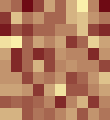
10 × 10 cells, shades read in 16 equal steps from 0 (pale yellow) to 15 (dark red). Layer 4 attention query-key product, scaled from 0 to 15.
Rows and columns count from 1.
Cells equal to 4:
6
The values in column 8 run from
0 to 10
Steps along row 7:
same up down up down up down down down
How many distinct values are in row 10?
7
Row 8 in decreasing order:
12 10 10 7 6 5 5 5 5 1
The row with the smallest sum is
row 4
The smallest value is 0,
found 2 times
